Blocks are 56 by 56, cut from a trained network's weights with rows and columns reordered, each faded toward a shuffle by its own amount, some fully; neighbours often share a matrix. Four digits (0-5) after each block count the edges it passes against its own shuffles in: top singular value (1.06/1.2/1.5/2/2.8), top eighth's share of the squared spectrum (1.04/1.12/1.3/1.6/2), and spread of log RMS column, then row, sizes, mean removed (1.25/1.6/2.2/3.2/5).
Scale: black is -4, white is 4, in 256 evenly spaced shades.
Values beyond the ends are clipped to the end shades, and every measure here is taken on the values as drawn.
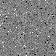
1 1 0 0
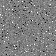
0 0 0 0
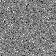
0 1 0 0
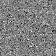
0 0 0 0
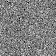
1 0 0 0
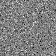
1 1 0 0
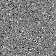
0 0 0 0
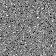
0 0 0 0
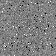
1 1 0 1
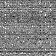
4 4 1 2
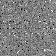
1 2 0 1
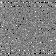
3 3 0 2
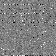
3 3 0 2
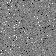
0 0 0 0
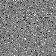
2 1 0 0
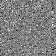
2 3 1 1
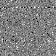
3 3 0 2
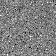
0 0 0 0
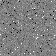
0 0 0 0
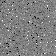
0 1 0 0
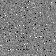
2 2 0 1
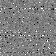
2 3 0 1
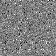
2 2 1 1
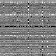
5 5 2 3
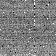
3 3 1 0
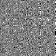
3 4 2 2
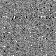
2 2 0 1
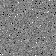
0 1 0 0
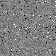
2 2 0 1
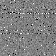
3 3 0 2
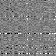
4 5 0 2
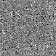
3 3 0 1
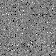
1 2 0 1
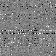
3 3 0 2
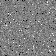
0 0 0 0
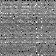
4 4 2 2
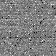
2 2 0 0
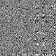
3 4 2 2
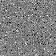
1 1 0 0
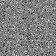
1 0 0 0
